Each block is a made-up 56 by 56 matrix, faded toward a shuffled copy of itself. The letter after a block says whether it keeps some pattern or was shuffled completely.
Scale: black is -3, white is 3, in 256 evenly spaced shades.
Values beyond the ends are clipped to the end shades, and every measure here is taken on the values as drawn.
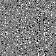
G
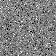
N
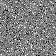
N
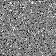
N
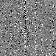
G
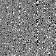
G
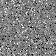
N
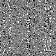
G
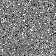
N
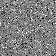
N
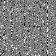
G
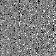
G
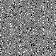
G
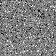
N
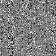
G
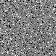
N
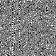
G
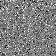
N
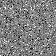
N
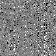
G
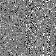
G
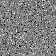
N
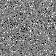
N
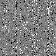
G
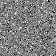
N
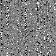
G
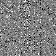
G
